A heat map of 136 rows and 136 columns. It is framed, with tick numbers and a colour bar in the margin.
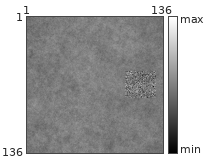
Neither half mirrors the other. An odd patch, rougher than its surroundings, sits in the middle right. The field is mottled with small blotches. No single row or column stands out from its neighbours. Values change most from cell to cell in the middle right. No regular stripes run through it.
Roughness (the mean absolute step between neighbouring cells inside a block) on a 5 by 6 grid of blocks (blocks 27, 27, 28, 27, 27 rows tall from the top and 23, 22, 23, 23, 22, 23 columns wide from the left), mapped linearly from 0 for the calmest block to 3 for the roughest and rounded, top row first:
0 0 0 0 0 0 / 0 0 0 0 0 0 / 0 0 0 0 3 3 / 0 0 0 0 0 0 / 0 0 0 0 0 0
